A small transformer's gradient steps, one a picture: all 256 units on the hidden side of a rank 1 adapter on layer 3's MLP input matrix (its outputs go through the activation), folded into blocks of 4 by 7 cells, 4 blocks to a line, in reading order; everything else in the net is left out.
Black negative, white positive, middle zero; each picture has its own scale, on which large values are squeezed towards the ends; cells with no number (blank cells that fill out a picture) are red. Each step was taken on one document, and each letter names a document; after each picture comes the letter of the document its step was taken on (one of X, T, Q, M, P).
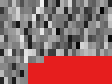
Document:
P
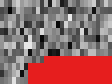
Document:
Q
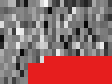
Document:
Q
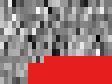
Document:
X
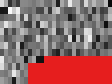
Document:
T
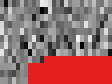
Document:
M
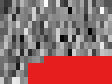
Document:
Q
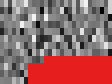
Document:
M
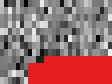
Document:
M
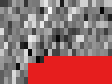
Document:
M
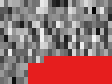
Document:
Q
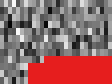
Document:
Q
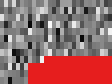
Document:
T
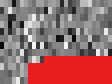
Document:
X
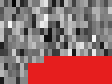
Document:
X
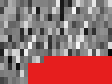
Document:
T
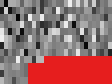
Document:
T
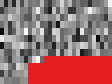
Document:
X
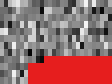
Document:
M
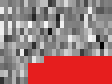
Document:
X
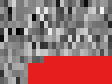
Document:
X
